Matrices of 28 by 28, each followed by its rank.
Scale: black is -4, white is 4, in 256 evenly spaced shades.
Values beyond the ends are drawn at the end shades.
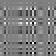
one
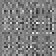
three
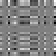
one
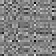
three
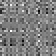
three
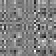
three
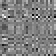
three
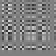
one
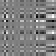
one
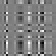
one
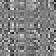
three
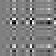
one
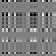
one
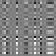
one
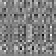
three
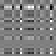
one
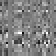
three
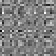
three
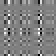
one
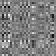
three
